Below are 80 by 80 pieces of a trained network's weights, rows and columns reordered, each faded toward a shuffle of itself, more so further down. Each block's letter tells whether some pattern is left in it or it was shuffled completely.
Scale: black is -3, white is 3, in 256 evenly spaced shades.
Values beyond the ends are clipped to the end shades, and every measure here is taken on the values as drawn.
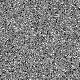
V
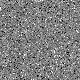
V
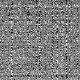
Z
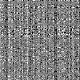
Z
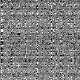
Z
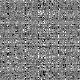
Z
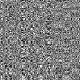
Z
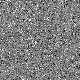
V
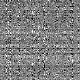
Z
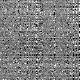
Z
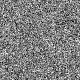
V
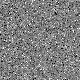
V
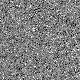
V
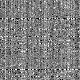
Z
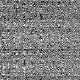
Z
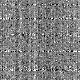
Z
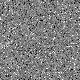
V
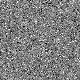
V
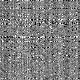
Z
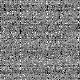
Z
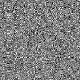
Z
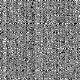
Z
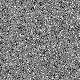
V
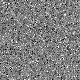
V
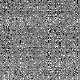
Z
